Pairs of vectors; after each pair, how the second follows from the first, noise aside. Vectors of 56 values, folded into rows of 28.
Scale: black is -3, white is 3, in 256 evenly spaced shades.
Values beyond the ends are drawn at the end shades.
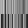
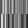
sign-scrambled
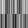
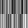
reversed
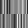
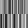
shuffled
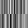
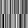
shuffled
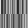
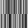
reversed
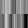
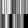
scaled up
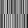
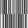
negated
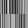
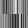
reversed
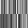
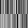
negated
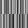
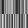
sign-scrambled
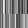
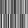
shuffled
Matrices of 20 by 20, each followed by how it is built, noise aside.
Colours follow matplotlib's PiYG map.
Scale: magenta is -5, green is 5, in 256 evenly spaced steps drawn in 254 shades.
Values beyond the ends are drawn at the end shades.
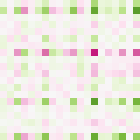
low rank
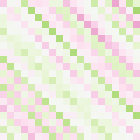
Toeplitz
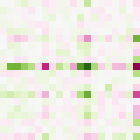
low rank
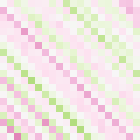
Toeplitz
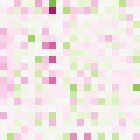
low rank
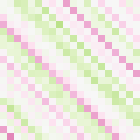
Toeplitz
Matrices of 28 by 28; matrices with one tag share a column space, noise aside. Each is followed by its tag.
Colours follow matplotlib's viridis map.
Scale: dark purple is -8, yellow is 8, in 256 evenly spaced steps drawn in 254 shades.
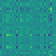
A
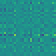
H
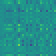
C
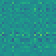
H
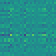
H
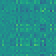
C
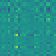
A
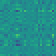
C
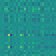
A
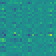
H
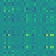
A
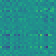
A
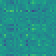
C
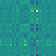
C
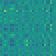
C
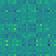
C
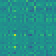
A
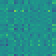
C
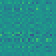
H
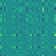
A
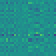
H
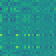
A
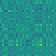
C
